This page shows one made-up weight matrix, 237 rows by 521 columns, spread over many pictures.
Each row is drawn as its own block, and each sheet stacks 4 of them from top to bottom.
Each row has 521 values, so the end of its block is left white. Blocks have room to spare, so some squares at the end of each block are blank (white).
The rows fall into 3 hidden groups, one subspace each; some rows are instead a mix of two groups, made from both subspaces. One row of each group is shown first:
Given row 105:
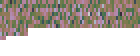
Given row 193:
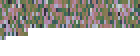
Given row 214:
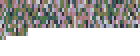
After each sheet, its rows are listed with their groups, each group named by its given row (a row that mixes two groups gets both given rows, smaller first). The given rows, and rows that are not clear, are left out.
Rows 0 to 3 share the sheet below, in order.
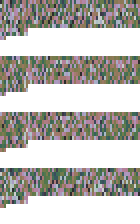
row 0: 105
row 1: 193
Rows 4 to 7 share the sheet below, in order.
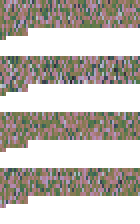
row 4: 105
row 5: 214
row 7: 105
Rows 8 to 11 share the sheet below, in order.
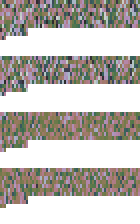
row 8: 193
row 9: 193
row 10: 193 and 214
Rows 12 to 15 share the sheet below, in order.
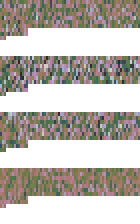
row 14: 105
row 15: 193 and 214
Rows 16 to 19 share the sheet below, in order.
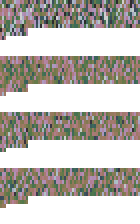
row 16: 193
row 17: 214
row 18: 193
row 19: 214
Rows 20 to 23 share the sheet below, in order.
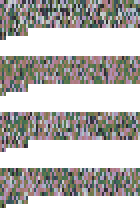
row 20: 105
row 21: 193
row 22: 105
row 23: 214
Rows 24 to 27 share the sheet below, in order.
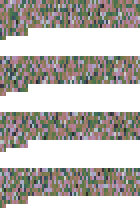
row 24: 105
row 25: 214
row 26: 214
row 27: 105
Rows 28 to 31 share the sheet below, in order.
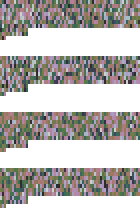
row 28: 193 and 214
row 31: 193
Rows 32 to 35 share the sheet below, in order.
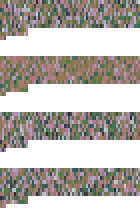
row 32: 105
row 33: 214
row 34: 193
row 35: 214
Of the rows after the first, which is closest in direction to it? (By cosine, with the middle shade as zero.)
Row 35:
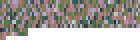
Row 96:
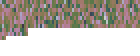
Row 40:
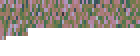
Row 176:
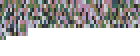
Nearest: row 96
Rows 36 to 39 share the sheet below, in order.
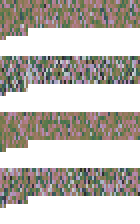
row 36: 193
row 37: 193
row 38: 105
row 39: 105 and 214
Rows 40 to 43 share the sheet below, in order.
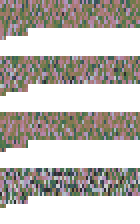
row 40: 214
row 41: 214
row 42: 214
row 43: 105 and 193
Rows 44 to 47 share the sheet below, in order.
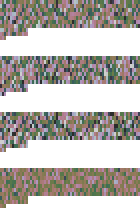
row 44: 214
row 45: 193
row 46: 214
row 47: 105 and 214
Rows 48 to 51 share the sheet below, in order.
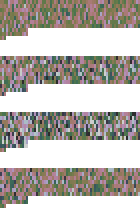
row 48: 105
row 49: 193
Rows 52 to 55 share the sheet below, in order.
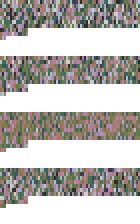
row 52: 214
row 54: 105 and 193
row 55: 214
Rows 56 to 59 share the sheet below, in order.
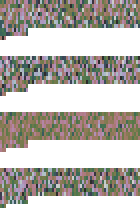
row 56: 214
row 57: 105
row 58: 105
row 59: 193
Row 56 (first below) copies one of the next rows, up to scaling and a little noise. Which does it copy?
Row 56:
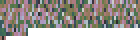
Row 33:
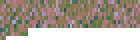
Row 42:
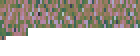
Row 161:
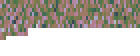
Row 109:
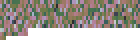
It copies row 42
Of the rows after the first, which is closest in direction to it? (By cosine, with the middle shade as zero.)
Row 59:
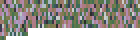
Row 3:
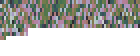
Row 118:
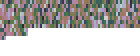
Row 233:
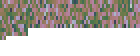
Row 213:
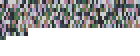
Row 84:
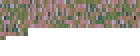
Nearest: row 118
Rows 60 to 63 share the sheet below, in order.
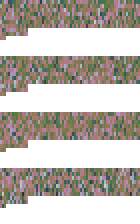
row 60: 105
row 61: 214
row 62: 214
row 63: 193
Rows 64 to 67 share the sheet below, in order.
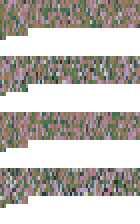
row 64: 105
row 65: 193
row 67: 214
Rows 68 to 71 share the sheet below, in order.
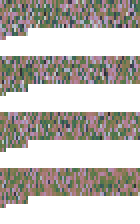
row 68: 193 and 214
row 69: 193
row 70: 105
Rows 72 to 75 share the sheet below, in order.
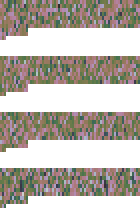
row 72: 105
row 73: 105
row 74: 214
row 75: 193
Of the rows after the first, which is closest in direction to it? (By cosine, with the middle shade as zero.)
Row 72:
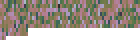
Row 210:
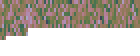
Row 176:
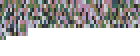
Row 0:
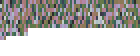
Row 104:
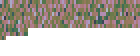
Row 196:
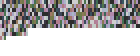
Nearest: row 0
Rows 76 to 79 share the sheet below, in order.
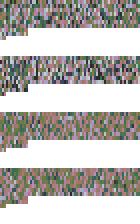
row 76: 105
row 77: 105
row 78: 193 and 214
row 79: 214
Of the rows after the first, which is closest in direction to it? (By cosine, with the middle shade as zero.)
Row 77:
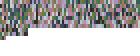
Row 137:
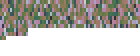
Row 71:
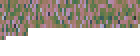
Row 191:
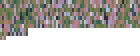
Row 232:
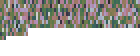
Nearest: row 71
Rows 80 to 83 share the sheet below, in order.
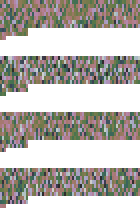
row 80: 214
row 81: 105
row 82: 193
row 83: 193
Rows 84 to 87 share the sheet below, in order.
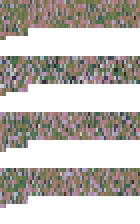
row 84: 105
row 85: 214
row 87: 193 and 214
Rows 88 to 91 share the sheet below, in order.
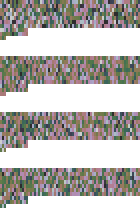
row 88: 214
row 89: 105 and 193
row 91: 193
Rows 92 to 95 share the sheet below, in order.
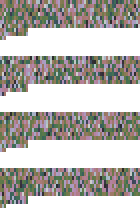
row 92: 214
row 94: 105
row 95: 193
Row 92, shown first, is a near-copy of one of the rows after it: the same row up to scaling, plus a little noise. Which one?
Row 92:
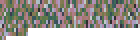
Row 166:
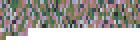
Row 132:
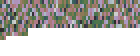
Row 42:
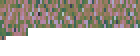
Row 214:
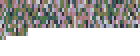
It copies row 214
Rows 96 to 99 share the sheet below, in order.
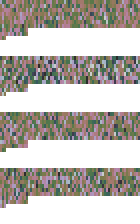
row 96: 193
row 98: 214
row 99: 105
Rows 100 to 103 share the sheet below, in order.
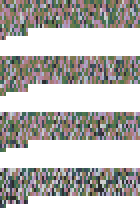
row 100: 193
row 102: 105
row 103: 105
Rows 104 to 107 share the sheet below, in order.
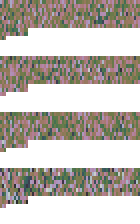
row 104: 105
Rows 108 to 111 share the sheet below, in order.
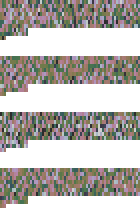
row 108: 214
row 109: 214
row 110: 105
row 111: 214
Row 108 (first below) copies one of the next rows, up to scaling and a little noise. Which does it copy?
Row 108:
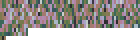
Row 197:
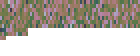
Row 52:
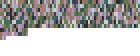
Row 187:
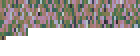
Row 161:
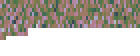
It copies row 187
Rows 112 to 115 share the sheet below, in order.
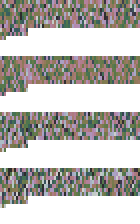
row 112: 193
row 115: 105 and 193
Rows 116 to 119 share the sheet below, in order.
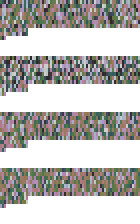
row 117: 105
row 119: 193
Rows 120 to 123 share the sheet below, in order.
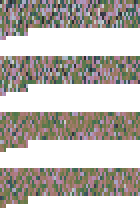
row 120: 105
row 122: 214
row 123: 214
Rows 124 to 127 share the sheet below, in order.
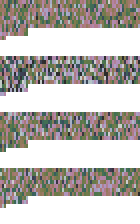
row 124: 105
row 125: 193
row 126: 105
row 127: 105 and 214
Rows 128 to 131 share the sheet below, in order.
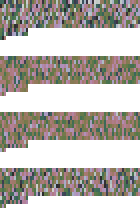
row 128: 214
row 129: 105
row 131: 193
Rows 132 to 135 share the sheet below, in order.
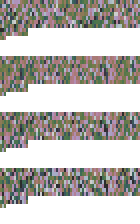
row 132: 214
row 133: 193
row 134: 193
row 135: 193
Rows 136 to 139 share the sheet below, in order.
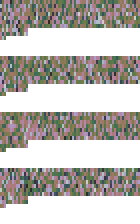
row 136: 105
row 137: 214
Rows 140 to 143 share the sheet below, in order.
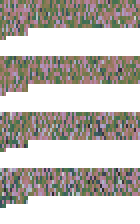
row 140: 105
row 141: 105
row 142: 105
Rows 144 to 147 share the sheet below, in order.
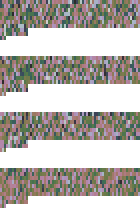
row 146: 214
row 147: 105
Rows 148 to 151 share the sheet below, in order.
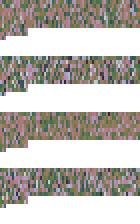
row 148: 193
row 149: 193
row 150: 105
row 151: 105
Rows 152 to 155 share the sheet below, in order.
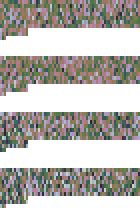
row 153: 214
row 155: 193
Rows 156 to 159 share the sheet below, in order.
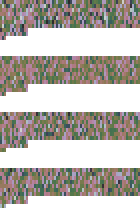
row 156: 193
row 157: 193
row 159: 105 and 193
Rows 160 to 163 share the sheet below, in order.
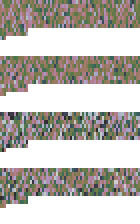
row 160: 193
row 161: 214
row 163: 214
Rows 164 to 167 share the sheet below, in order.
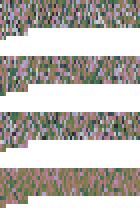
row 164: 105
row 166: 214
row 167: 214
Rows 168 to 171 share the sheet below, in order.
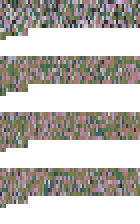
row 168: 214
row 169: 105
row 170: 105
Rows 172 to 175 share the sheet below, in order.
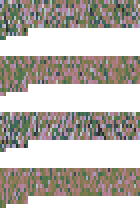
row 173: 193
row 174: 105
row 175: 105
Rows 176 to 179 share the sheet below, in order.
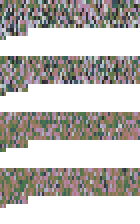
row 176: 105 and 214
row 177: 214
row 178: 105
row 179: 193
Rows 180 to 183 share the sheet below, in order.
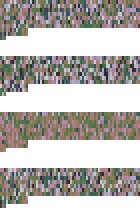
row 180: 105
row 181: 193
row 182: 105
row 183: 105
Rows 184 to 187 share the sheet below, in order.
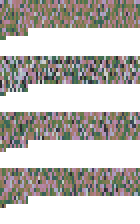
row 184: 105
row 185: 193
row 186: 193
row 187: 214
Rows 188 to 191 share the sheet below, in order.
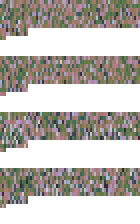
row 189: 193
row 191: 193
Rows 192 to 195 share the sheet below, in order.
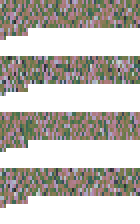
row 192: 214
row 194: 193
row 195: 214
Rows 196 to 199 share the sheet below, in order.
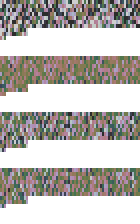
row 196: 214
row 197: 214
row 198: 193
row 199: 193
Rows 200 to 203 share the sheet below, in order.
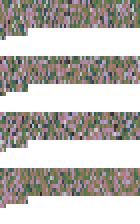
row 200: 193
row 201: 193 and 214
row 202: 214
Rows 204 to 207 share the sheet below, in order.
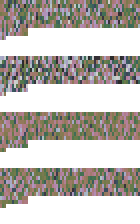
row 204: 105
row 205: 214
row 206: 193
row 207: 214
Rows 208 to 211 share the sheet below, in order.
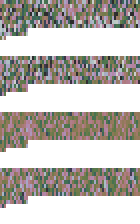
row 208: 214
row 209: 105
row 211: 193
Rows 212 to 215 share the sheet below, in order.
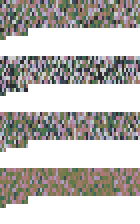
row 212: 214
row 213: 105
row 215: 214
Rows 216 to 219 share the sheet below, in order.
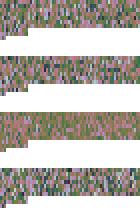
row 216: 105
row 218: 105
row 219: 193
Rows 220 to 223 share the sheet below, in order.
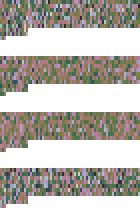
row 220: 193
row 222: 193
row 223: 105
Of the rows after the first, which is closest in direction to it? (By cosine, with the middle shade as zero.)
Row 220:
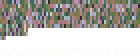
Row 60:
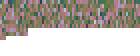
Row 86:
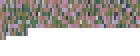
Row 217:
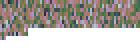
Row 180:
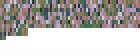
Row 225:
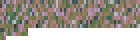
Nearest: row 217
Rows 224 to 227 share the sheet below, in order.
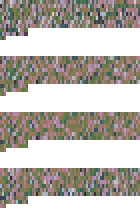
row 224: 105
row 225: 214
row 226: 214
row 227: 214
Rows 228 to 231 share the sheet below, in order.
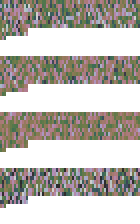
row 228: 105
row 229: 214
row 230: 105
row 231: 193
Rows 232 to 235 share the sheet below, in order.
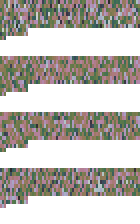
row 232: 105
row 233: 193 and 214
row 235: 105
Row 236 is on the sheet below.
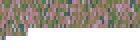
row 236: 193
